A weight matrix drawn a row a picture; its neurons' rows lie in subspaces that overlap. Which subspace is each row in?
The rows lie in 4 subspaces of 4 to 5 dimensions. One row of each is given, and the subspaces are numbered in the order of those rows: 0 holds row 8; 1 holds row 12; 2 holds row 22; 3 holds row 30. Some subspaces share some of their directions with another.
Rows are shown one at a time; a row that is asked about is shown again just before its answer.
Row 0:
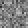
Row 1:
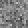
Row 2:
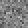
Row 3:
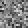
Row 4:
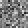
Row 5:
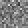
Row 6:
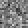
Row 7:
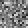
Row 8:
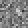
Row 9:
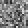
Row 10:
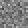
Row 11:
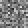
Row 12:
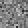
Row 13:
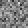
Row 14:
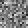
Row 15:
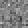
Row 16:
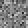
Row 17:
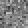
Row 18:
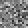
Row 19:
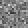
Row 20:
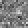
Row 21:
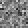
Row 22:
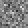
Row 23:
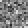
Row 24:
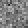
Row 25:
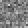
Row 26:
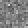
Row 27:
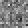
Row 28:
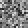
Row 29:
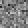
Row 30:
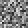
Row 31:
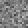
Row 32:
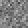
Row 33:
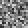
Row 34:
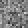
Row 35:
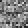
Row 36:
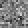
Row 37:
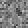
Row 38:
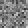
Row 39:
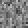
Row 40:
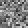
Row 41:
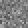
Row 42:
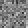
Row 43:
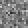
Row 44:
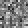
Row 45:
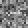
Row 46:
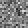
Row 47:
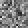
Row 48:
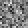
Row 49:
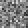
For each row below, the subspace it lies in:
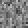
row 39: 1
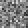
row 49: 0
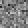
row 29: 1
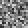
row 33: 2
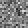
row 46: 3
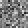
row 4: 3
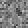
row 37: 0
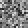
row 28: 3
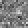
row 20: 2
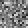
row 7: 0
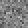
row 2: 2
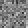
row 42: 0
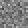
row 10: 3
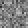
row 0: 0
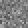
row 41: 2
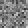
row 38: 0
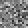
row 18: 0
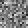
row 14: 0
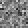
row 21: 2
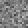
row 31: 0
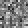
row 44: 2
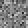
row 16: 0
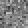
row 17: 2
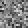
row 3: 3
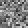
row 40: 3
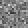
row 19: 1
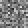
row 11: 3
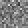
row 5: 3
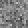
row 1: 1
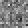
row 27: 1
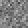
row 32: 3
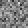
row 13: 3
